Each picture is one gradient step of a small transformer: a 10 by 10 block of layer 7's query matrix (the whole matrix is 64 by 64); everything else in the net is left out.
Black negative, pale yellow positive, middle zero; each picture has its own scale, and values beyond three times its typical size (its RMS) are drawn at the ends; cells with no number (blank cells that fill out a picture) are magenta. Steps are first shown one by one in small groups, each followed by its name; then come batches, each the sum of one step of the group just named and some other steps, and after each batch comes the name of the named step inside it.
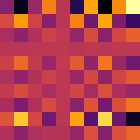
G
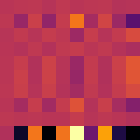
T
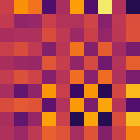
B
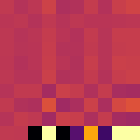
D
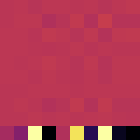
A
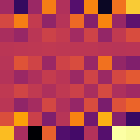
G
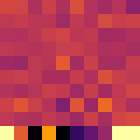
B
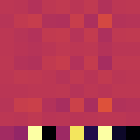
A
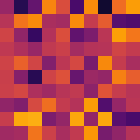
G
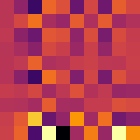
D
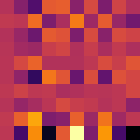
T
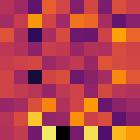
D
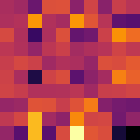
T
